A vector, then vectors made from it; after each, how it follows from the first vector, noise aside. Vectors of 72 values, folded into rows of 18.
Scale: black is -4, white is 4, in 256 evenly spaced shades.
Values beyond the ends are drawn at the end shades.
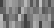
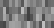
wrapped around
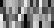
scaled up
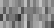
sign-scrambled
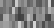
wrapped around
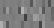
partly zeroed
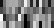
scaled up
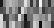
scaled up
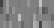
partly zeroed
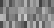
sign-scrambled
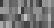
sign-scrambled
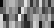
scaled up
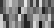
scaled up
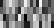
scaled up
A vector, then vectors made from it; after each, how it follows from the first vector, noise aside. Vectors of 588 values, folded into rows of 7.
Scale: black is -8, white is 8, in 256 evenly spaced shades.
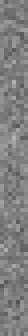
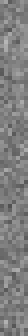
wrapped around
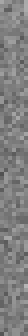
wrapped around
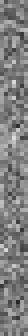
scaled up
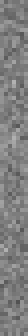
copied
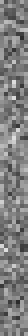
scaled up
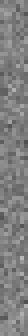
wrapped around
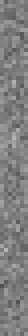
copied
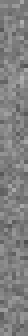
wrapped around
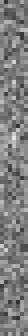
scaled up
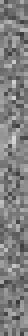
scaled up
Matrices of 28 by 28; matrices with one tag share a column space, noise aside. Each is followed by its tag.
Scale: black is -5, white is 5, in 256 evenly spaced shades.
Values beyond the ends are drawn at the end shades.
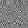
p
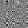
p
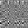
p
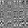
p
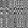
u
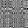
u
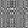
u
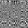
p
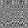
p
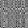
u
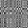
u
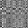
u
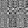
u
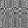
u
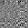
p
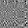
p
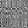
u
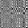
u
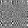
p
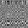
p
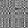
u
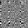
p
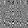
p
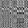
u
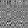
p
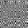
p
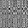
u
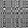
u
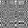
p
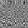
p
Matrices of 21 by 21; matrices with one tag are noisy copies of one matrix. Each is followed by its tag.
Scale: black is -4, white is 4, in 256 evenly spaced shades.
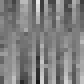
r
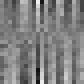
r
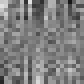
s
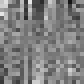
s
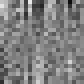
s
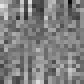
s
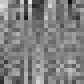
s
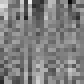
s
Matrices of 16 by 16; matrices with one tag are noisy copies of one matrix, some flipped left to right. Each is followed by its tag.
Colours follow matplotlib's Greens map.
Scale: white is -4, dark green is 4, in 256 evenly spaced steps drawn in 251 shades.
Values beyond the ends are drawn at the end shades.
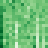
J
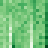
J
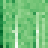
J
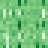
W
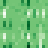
W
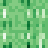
W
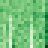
J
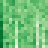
J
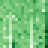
J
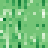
W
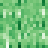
W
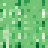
W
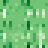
W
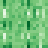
W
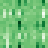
W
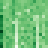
J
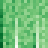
J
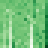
J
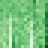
J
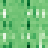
W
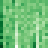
J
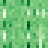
W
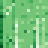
J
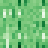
W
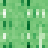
W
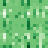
W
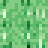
W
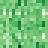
W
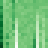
J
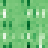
W
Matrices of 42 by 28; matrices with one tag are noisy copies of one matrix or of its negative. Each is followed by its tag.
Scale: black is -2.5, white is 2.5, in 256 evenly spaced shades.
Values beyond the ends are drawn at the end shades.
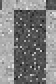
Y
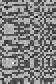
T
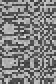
T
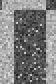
Y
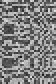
T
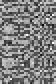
T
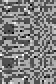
T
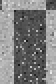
Y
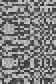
T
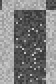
Y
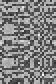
T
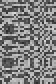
T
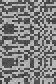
T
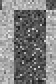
Y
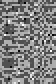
T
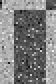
Y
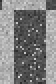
Y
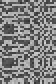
T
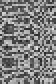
T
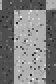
Y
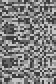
T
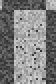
Y
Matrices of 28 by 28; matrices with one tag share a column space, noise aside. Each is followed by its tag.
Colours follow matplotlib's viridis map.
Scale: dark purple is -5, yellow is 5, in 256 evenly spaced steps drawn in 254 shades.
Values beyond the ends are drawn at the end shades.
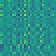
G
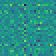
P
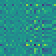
P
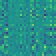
G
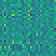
G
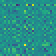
P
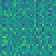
G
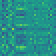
G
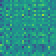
G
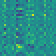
G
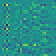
P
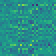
P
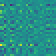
P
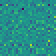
P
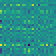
P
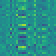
G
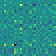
P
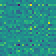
P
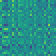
G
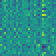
G
